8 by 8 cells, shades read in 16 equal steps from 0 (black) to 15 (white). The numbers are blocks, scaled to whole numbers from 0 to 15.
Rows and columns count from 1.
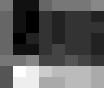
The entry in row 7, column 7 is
11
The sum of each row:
44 20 21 21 23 42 89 85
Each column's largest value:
7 15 14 12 11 11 11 10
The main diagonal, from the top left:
7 1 0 3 4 5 11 10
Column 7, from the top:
7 3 3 3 3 4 11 11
